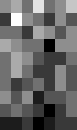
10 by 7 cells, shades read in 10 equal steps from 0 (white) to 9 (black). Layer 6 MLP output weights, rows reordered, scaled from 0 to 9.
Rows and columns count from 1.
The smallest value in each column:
3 0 4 1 4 4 2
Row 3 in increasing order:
3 4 4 5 5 6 7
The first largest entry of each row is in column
3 1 3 5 5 4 2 4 5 4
